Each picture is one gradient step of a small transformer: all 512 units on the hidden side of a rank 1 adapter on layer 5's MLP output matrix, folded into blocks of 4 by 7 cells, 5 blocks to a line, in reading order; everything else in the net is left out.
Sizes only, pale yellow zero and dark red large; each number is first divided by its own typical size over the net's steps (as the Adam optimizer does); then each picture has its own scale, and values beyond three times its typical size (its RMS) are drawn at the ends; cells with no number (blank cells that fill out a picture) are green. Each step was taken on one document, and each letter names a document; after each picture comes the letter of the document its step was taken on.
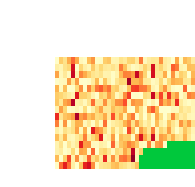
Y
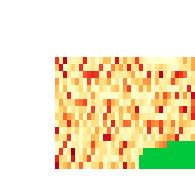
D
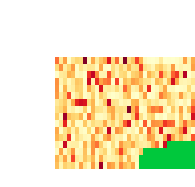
D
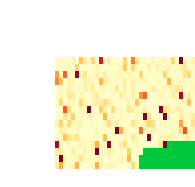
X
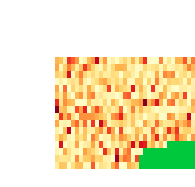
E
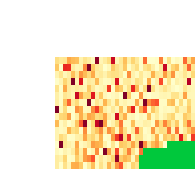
E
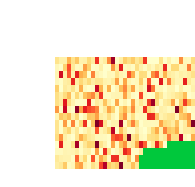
E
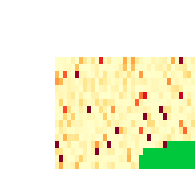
X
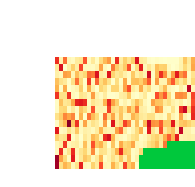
D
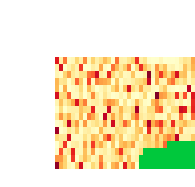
D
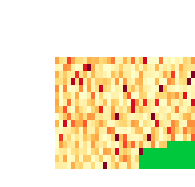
E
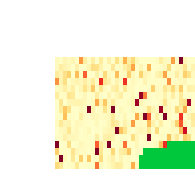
X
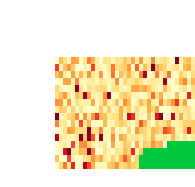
Y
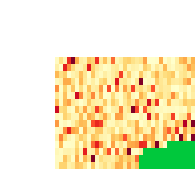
E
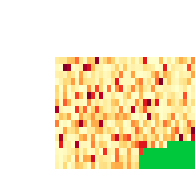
E
